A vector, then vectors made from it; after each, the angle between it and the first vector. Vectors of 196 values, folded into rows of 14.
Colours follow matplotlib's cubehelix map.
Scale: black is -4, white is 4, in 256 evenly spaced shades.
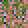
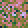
partly opposed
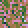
nearly parallel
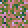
nearly parallel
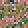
orthogonal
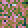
partly opposed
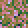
orthogonal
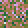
nearly opposite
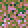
partly aligned
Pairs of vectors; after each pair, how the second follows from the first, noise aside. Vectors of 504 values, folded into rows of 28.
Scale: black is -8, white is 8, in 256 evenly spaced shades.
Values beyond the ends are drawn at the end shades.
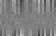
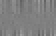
shrunk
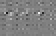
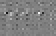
copied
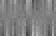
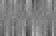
copied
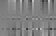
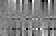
scaled up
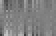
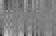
copied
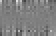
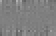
shrunk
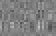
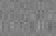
shrunk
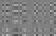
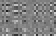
scaled up
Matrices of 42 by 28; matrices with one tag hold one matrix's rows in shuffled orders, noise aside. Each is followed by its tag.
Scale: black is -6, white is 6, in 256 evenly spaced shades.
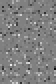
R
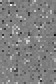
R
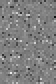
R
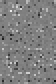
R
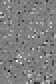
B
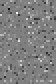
B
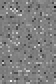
R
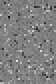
B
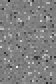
B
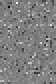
B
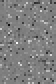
B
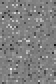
R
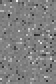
B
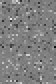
R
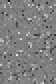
B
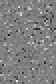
B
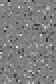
B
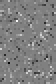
B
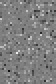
B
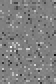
R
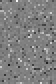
B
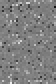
R
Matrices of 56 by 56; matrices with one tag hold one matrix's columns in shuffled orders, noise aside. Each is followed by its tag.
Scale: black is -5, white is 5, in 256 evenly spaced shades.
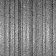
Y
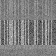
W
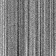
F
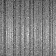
Y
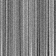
F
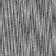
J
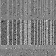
W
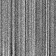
F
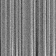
F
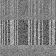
W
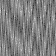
J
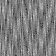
J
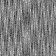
J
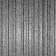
Y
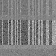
W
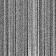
F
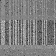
W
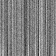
F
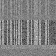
W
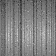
Y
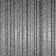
Y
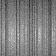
Y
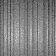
Y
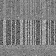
W
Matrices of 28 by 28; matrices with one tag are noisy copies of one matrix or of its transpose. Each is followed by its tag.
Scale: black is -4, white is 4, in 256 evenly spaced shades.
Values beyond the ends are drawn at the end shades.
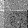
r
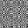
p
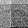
r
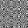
p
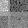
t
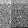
r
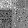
t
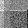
r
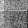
r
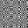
p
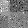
t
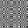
p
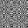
p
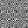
p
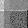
r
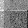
r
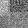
t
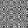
p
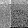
r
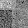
t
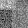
t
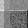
r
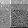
r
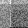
r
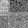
t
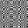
p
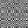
p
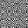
p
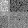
t
